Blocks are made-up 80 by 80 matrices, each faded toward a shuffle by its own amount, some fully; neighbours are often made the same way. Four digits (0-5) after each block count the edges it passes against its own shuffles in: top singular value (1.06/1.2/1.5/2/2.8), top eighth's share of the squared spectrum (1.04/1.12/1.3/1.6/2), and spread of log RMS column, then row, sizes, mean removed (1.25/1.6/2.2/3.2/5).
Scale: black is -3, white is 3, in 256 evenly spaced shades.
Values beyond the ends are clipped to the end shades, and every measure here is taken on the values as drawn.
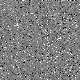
3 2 1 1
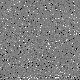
2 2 0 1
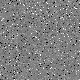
0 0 0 0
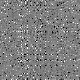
4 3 2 2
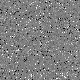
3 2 0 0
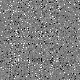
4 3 1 1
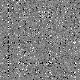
2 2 2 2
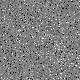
0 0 0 0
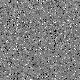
1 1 1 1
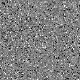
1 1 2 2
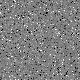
0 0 0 0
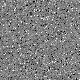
0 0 0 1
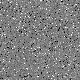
0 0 0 0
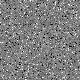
0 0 0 1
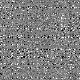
2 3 2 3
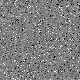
0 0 0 0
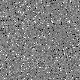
0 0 0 0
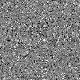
3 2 0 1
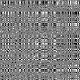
5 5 4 4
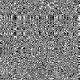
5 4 2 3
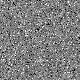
3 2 0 0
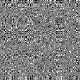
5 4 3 3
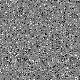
3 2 0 0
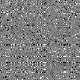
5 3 2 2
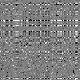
5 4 3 3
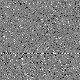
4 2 0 1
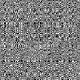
4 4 3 3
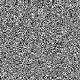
4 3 2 2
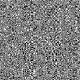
4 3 2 2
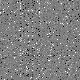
3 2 1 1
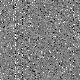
2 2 2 0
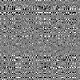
5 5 3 4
